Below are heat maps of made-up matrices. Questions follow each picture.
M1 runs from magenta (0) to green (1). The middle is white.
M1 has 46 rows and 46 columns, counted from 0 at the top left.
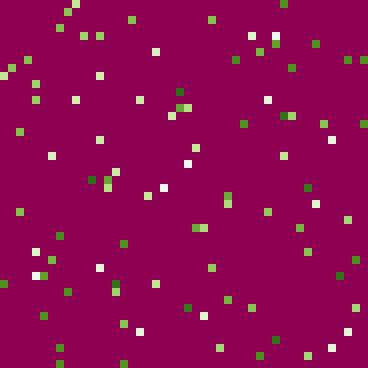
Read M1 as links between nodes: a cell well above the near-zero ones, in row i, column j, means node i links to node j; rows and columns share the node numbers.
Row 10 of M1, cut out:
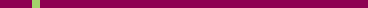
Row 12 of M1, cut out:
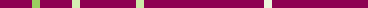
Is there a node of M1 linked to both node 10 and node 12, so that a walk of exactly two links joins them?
yes
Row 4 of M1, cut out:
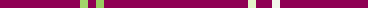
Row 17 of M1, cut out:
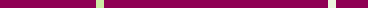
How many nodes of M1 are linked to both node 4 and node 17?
1
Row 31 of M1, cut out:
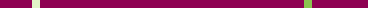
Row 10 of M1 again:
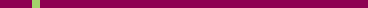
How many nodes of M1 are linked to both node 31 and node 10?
1
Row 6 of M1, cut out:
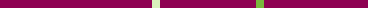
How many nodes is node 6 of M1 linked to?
2
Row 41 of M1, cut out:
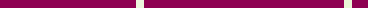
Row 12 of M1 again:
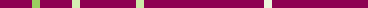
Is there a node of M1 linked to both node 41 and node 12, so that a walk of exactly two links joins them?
yes
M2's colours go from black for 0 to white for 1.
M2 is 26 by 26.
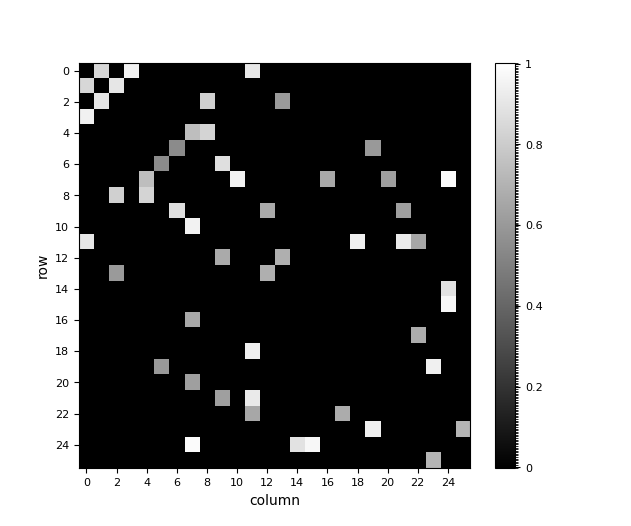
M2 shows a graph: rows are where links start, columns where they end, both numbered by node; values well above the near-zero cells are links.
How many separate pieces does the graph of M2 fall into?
1
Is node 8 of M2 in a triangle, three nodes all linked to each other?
no
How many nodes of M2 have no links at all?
0
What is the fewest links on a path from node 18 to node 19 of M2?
6
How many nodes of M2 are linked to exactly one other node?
9
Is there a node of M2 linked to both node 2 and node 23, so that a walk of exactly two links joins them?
no
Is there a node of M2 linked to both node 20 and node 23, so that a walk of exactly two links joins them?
no
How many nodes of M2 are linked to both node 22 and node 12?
0
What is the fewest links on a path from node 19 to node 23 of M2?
1
